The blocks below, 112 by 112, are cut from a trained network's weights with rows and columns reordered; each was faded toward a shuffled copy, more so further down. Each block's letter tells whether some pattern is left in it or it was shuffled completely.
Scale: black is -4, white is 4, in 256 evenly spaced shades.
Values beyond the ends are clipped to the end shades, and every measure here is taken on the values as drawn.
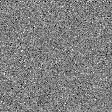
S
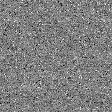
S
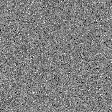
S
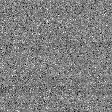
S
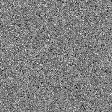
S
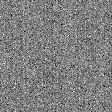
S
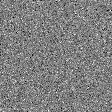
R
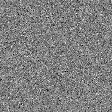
S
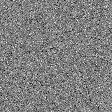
R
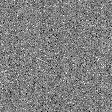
S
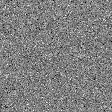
R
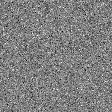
R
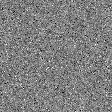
R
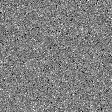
R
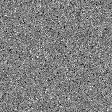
R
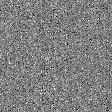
S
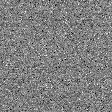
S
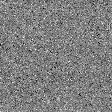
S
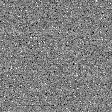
S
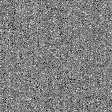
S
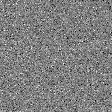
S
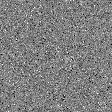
R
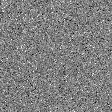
R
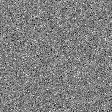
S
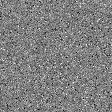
R
